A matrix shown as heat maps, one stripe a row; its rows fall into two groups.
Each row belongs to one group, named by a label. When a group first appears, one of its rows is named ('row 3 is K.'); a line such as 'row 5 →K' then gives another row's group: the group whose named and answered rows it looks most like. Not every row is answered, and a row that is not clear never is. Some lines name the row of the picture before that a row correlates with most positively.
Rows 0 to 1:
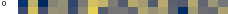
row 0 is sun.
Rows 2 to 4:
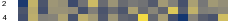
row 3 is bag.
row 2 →sun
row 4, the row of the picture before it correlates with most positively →1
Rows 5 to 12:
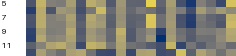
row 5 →sun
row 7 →sun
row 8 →sun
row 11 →sun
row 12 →bag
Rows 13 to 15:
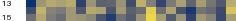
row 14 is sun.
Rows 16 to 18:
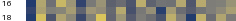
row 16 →bag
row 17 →sun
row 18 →sun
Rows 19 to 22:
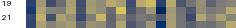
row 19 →sun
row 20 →sun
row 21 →sun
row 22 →sun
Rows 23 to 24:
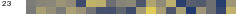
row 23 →sun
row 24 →bag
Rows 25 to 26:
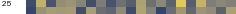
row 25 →bag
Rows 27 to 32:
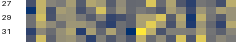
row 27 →sun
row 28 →sun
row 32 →bag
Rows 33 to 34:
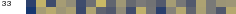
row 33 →sun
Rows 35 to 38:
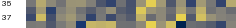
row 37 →bag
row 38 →sun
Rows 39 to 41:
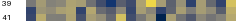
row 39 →bag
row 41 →sun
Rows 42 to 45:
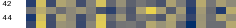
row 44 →sun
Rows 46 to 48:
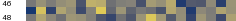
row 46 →sun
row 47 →sun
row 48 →bag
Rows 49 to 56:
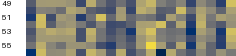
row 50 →bag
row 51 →sun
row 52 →bag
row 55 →bag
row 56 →sun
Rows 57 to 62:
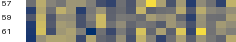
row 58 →bag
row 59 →sun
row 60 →sun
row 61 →bag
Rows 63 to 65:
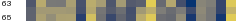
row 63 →sun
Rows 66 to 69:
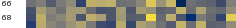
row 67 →bag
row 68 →sun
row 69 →bag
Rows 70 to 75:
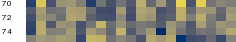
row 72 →bag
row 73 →sun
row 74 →sun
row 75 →sun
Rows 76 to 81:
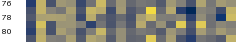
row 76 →sun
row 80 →sun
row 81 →sun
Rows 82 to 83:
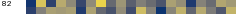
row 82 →sun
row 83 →bag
